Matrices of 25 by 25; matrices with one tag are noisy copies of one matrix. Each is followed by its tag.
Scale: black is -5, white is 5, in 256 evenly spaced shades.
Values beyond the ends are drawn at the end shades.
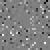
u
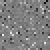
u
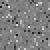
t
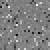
t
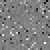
u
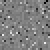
u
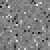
t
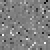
u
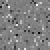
t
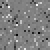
t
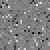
t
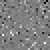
u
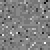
u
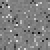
t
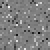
t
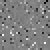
u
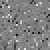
t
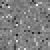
t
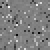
t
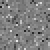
t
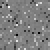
t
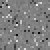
t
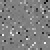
u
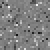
t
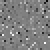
u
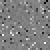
u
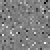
u
